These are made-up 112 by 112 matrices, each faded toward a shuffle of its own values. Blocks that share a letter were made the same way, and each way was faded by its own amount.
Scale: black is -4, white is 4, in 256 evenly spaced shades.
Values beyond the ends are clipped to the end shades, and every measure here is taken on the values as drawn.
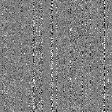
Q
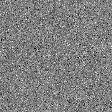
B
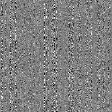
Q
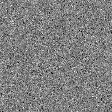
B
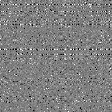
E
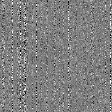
Q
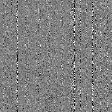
Q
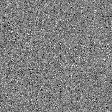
B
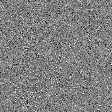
B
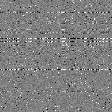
E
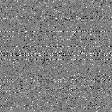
E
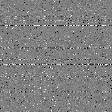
E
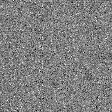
B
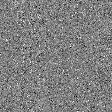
B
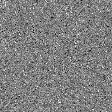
B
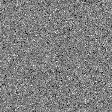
B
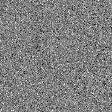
B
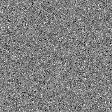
B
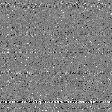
E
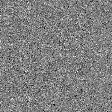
B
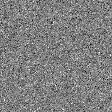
B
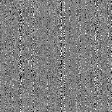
Q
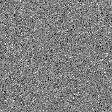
B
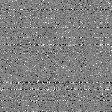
E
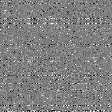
E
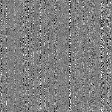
Q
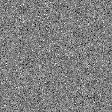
B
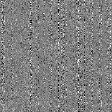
Q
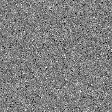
B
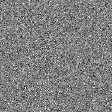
B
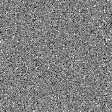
B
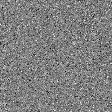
B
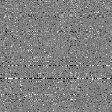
E
